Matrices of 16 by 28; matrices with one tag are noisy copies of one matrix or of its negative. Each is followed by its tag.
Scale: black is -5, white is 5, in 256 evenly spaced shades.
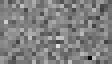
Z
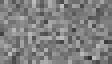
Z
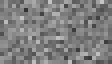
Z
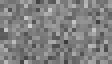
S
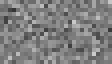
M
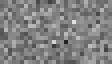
S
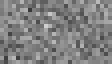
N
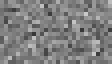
M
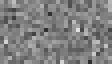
M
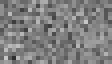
N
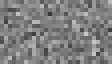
M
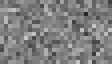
M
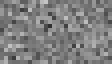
N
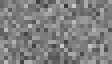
S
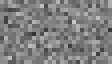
M
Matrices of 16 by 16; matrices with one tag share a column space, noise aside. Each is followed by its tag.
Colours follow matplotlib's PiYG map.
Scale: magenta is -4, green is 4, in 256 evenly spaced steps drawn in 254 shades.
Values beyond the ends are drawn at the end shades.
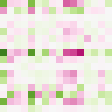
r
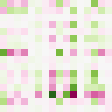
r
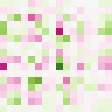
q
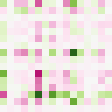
r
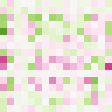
q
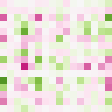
q
